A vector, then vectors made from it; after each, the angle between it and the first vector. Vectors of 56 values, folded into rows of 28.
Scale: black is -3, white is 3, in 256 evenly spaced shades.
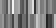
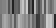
nearly opposite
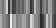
partly opposed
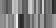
partly aligned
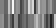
nearly parallel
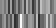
partly opposed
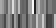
nearly parallel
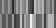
partly opposed
